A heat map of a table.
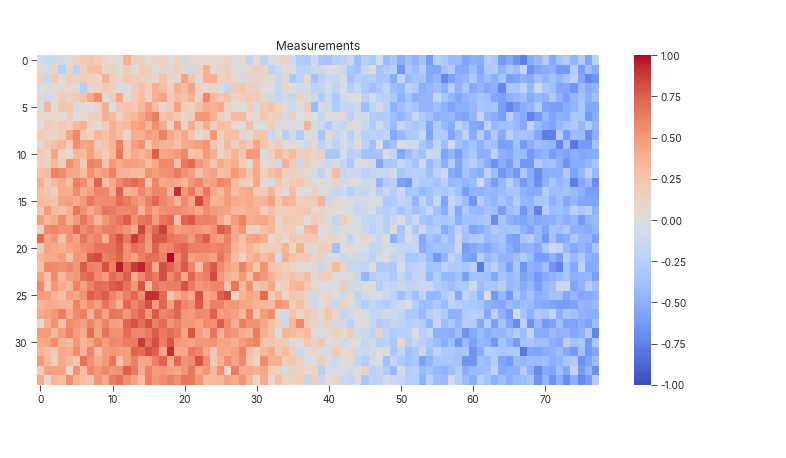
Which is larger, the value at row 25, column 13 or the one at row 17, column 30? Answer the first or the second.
the first
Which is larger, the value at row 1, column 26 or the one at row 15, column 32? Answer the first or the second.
the second
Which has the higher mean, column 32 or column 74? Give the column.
32
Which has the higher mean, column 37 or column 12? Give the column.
12
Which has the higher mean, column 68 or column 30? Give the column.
30
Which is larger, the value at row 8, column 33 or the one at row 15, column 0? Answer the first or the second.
the second
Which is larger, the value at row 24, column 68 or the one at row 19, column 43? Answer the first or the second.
the second
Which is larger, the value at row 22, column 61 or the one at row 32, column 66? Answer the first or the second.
the second
